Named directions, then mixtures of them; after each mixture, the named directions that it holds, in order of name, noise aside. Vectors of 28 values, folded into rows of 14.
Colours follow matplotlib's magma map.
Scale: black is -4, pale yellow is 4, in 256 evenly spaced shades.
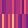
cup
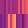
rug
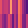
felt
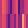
felt, rug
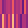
cup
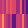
cup, felt, rug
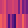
rug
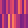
cup, felt, rug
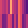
felt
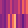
rug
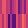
cup, felt, rug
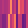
felt, rug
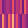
cup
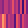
cup, rug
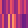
cup, felt, rug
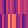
cup, felt, rug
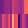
cup, felt, rug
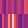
cup, rug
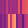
rug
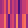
felt, rug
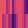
cup, felt, rug
